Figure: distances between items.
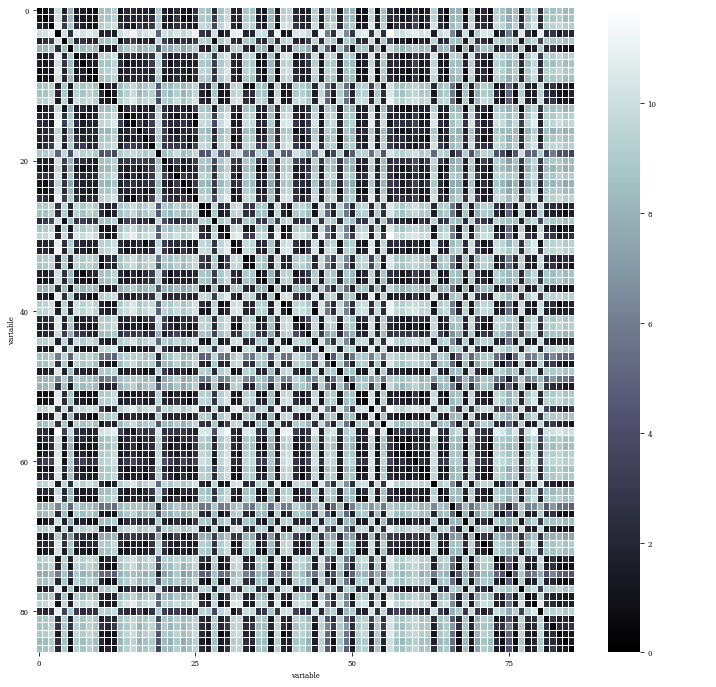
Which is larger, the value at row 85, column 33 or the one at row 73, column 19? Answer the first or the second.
the second
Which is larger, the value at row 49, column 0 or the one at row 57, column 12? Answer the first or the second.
the second
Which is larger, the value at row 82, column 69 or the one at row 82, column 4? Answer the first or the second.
the second
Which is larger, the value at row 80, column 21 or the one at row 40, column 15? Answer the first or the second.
the second
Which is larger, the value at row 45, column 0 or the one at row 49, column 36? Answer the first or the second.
the second
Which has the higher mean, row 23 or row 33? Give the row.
33
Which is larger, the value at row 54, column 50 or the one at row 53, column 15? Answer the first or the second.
the second
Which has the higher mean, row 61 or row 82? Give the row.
82
